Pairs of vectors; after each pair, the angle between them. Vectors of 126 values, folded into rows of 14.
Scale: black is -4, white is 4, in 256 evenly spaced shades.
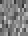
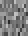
nearly opposite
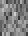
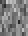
partly opposed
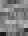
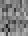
partly opposed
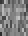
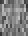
nearly parallel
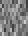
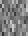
nearly opposite
